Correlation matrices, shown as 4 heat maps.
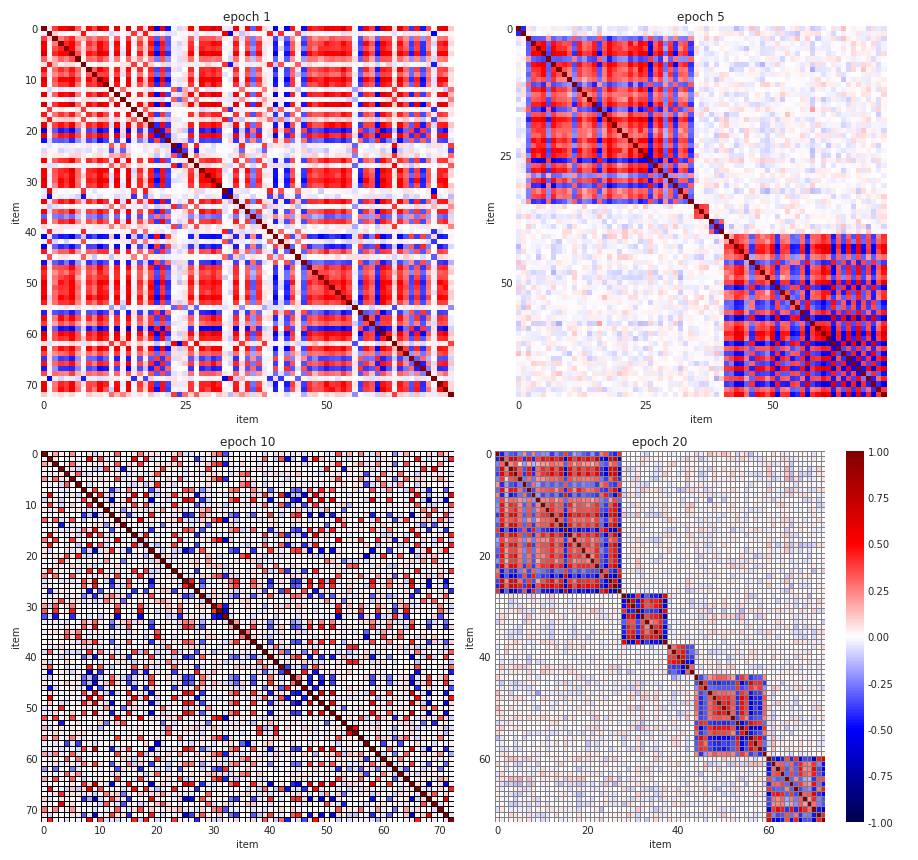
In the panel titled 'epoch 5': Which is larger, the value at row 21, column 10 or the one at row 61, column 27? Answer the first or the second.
the first
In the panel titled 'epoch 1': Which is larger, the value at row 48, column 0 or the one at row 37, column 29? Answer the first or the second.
the first
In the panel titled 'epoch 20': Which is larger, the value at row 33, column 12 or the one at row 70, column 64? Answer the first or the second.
the first
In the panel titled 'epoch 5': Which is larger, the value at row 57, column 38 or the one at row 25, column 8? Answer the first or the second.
the second
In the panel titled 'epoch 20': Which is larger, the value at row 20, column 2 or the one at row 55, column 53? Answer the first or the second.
the first
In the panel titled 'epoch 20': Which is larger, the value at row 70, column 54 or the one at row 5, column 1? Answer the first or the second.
the second
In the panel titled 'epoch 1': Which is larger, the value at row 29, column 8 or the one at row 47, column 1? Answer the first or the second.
the first
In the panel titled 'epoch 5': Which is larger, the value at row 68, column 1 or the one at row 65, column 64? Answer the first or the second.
the first
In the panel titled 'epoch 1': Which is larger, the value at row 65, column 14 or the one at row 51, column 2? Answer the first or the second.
the second
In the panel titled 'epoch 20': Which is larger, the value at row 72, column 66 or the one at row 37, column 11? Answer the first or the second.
the first
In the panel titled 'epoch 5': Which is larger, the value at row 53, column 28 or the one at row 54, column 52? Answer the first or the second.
the first
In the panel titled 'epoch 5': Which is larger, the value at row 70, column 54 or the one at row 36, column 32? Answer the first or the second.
the first
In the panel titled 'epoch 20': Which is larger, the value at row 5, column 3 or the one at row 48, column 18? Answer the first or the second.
the first
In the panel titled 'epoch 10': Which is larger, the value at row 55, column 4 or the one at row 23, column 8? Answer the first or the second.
the second
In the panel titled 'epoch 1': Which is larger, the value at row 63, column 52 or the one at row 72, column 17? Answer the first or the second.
the first
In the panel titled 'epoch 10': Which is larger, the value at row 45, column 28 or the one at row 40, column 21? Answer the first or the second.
the first
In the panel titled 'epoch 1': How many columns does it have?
73
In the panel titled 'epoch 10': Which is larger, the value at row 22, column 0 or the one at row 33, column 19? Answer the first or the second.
the first
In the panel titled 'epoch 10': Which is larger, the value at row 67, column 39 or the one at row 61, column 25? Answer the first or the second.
the second
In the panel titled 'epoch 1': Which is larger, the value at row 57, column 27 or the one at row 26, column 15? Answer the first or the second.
the second
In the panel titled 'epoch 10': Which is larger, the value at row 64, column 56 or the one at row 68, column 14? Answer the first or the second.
the first
